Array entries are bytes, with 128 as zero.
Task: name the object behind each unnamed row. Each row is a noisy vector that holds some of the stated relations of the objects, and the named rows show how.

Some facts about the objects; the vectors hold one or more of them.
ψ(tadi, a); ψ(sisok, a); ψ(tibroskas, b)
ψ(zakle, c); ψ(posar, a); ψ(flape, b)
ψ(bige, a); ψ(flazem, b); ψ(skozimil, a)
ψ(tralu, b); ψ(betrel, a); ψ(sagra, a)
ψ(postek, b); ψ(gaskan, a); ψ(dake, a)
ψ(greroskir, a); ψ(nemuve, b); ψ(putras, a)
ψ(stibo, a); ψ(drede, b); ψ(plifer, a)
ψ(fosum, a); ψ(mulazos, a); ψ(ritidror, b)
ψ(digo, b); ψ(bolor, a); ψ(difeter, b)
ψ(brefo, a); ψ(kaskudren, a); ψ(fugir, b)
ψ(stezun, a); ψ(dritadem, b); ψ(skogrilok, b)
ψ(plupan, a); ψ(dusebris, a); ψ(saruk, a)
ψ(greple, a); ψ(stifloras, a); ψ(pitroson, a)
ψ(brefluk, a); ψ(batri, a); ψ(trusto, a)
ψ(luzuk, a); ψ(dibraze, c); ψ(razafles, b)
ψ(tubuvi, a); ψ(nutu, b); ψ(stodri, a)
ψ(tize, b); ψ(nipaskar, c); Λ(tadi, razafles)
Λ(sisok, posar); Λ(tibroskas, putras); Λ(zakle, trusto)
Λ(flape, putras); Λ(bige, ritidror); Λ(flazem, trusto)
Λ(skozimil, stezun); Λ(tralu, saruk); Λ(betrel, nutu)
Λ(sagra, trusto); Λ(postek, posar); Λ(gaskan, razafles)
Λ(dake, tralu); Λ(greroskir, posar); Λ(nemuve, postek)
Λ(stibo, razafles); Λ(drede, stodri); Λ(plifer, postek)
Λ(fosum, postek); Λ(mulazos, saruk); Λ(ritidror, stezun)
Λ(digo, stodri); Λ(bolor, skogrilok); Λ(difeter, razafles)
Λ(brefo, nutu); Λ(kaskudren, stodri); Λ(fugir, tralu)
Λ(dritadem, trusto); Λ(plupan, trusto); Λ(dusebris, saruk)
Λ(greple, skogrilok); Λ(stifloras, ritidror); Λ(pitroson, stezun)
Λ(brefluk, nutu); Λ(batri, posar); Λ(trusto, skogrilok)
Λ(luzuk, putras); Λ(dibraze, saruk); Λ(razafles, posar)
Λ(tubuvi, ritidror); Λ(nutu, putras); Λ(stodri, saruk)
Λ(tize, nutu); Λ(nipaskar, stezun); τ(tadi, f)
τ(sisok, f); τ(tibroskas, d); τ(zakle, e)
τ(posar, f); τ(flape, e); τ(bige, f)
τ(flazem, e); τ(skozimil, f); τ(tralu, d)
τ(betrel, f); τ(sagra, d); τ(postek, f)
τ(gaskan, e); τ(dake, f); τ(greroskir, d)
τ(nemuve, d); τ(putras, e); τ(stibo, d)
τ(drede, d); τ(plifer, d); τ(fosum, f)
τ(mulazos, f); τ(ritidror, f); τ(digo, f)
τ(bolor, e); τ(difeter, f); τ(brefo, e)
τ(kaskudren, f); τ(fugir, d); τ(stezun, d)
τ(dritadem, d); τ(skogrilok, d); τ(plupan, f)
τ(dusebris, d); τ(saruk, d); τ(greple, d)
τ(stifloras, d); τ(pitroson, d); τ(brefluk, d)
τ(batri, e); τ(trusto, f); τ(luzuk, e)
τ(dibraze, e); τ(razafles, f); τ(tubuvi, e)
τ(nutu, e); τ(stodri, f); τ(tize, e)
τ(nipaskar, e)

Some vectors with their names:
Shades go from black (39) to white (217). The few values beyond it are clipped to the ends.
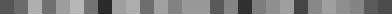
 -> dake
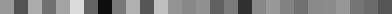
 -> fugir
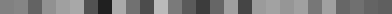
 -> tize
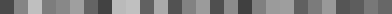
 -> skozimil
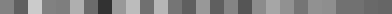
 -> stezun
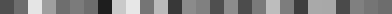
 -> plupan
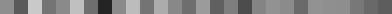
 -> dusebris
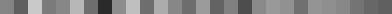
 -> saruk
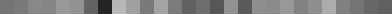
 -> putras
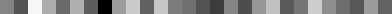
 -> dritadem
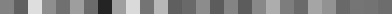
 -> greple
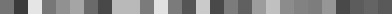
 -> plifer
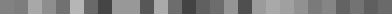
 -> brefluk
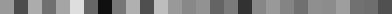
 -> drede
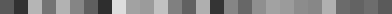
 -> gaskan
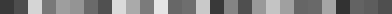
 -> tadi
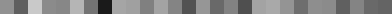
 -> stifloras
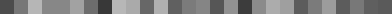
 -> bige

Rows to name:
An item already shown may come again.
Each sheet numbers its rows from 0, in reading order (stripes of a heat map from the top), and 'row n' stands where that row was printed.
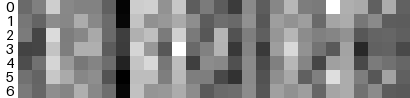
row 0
zakle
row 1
tubuvi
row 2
greroskir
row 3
difeter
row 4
trusto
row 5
flazem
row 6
tubuvi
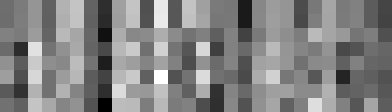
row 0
digo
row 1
digo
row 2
dibraze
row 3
stibo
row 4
stifloras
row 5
nemuve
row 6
gaskan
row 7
flazem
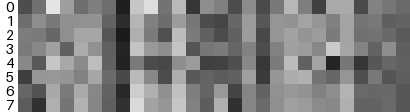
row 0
plupan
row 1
brefo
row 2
nutu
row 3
nipaskar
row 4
tibroskas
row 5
betrel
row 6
batri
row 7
gaskan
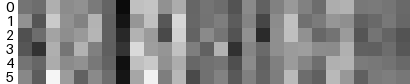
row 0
bolor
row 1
skogrilok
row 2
ritidror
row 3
gaskan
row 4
bolor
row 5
sagra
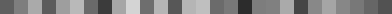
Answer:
kaskudren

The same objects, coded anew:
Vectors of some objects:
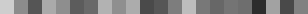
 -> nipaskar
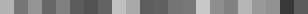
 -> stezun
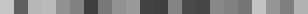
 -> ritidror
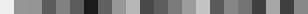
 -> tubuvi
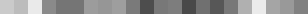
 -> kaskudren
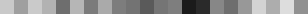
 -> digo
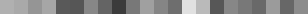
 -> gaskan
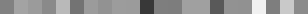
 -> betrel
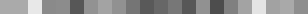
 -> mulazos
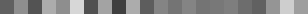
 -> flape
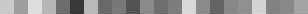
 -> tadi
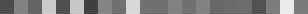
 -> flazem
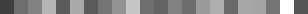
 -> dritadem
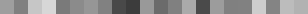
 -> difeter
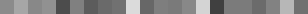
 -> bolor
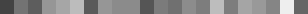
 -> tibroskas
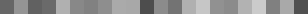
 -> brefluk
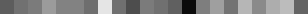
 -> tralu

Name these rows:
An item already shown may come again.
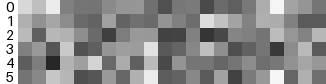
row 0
kaskudren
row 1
stibo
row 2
ritidror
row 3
zakle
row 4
nutu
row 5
trusto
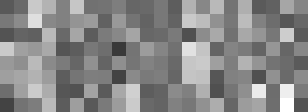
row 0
nemuve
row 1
plifer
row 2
skogrilok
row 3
gaskan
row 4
greroskir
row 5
batri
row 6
plupan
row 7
dritadem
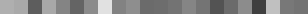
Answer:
dibraze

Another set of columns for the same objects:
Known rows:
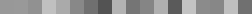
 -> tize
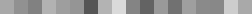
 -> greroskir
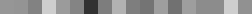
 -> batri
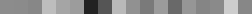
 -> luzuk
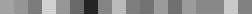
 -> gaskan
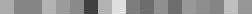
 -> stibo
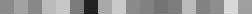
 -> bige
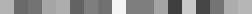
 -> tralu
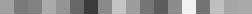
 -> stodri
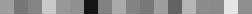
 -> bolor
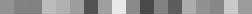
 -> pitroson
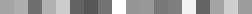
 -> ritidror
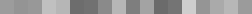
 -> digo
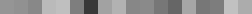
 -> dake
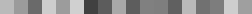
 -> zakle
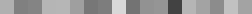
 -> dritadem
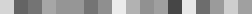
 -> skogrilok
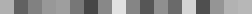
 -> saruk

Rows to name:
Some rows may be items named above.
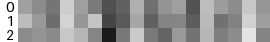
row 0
flazem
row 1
zakle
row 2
tubuvi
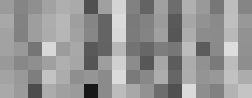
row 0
brefluk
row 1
tibroskas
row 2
tibroskas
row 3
nipaskar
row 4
brefluk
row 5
nemuve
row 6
trusto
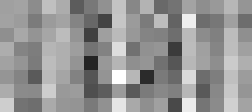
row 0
difeter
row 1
nutu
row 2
betrel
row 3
dritadem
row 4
plupan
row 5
stezun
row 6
dibraze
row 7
skogrilok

